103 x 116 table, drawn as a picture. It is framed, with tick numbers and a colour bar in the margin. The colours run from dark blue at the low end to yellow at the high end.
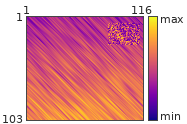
In the top right lies a patch that is rougher than the rest. No row or column stands out. The grain runs diagonally down to the right. Values change most from cell to cell in the top right. Values rise toward the bottom. The histogram is bell-shaped.
